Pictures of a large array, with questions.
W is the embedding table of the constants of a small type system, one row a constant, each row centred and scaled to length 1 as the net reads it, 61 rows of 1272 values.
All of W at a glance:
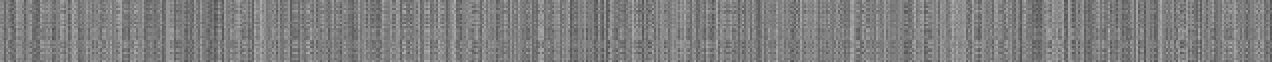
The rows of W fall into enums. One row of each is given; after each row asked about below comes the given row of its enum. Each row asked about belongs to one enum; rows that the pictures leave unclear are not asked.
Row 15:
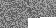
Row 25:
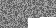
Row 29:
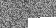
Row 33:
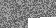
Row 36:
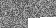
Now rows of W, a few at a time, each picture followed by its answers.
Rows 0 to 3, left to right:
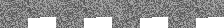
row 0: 15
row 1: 15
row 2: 33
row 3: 15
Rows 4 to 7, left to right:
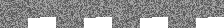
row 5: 25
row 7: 25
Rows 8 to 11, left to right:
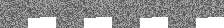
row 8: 15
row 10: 25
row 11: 25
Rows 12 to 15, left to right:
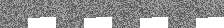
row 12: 25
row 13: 33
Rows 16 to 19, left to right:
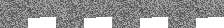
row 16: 15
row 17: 33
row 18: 15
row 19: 15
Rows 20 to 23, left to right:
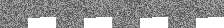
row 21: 15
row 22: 36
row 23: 15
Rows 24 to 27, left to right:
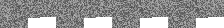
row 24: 33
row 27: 15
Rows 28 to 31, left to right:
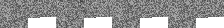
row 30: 33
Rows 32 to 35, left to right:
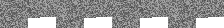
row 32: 15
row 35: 33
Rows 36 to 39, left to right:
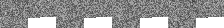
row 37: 33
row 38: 33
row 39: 29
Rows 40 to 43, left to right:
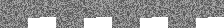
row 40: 25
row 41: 15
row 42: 25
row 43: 25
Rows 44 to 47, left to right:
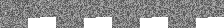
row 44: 36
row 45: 25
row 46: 25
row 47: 25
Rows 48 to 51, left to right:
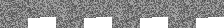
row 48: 15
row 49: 33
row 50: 33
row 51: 33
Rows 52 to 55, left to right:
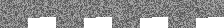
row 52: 25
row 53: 25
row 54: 33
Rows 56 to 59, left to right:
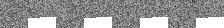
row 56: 15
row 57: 33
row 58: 25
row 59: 29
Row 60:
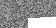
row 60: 33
